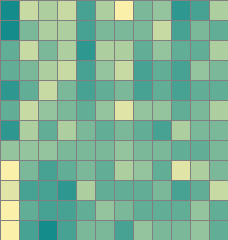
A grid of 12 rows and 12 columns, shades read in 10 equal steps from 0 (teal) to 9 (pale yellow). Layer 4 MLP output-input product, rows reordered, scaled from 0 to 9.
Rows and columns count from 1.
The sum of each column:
51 54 48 52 37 51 62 43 48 39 47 53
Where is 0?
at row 1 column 1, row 2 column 1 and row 12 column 3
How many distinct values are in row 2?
6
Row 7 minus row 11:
-8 3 1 4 1 -2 0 0 -1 3 -1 1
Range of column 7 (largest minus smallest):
7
